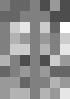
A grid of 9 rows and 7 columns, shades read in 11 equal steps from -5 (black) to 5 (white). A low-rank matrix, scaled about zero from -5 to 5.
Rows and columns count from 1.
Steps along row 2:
same up same same down same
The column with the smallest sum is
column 4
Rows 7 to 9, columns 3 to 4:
1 0 / -1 0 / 2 0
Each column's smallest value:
-1 -1 -2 0 -2 -2 -2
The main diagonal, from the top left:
0 -1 4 0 2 3 -1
